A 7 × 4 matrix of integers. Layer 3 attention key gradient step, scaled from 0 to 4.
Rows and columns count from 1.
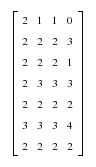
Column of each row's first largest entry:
1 4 1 2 1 4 1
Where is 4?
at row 6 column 4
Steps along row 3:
same same down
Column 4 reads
0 3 1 3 2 4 2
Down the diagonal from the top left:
2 2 2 3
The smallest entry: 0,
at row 1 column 4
